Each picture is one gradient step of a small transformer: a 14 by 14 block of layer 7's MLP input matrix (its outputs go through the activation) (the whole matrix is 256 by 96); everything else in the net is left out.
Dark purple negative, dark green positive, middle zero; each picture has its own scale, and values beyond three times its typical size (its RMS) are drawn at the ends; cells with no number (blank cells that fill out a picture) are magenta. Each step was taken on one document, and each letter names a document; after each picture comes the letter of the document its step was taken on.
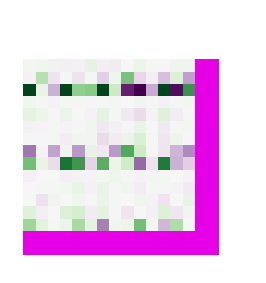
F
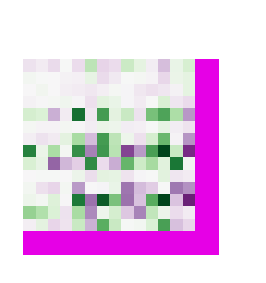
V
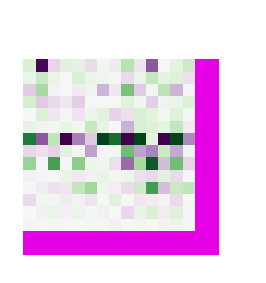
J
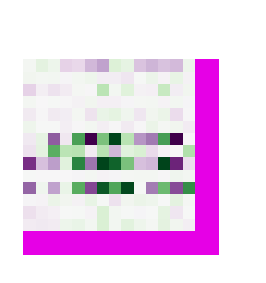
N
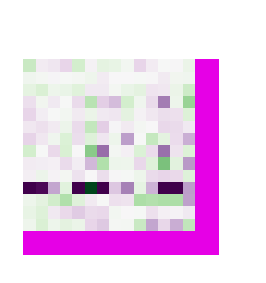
V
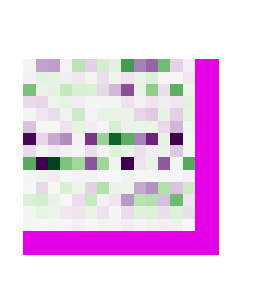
J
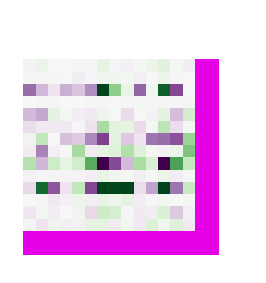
N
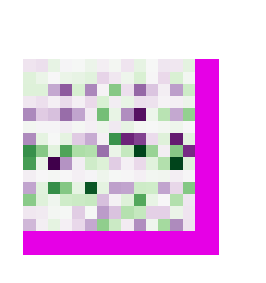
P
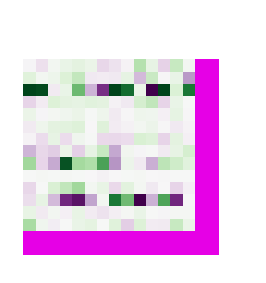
F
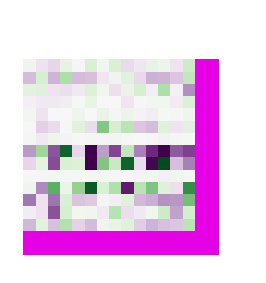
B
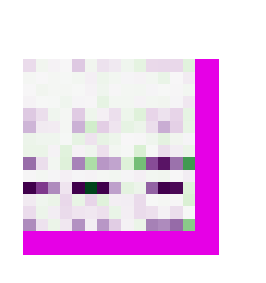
V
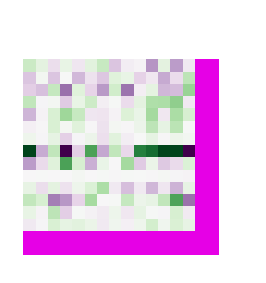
B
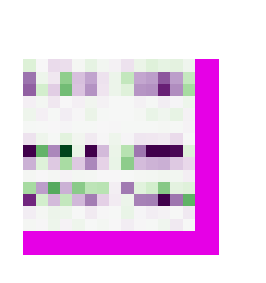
B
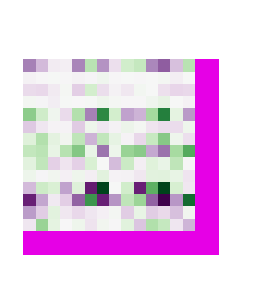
V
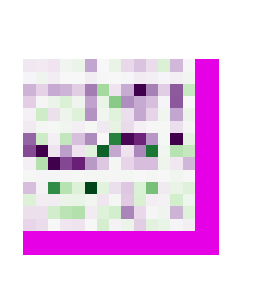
P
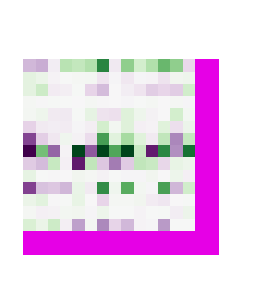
N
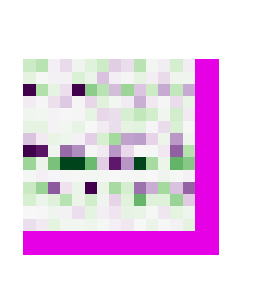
P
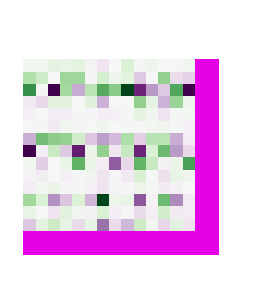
F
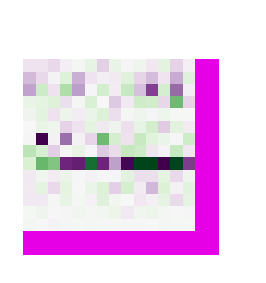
J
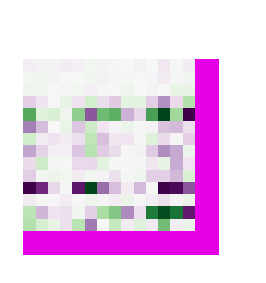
V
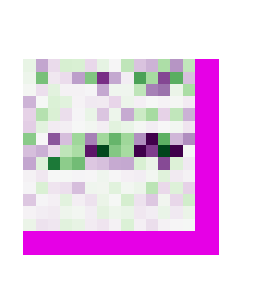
J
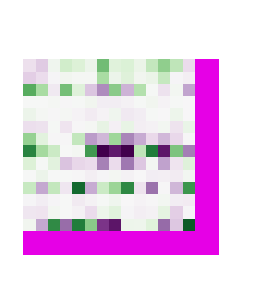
N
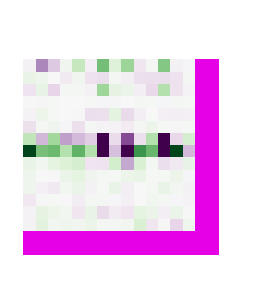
N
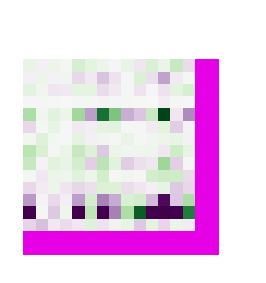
V
